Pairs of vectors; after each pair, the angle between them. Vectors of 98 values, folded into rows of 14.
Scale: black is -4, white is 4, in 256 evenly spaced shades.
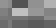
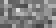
partly aligned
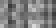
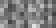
nearly parallel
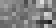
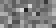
orthogonal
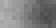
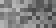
partly aligned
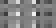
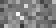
partly aligned
